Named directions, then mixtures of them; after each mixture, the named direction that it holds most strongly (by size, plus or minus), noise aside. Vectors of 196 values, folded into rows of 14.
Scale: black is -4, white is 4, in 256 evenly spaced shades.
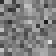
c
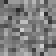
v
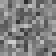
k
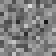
k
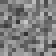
v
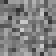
v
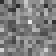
c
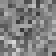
k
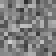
k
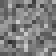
k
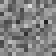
k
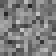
k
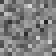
c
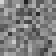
k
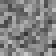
v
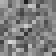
k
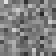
v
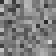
c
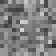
v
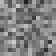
k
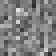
v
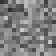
v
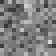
c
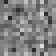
v
